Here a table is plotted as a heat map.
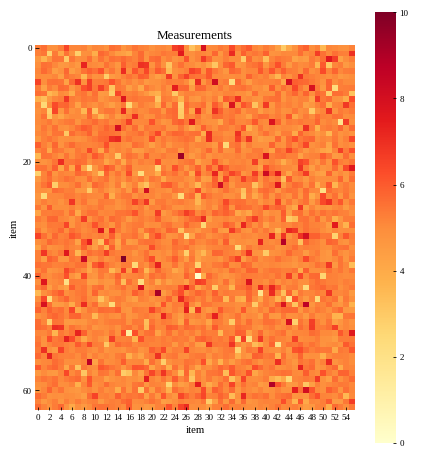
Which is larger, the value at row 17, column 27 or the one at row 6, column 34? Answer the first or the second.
the first
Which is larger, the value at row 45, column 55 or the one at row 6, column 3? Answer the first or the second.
the second
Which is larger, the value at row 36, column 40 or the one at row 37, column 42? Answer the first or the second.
the second
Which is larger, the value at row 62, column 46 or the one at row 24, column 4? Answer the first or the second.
the first
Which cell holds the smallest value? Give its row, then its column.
40, 28
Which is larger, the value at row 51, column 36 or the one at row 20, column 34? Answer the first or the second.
the first
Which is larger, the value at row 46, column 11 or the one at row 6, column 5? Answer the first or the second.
the first
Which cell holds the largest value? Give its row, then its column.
37, 15
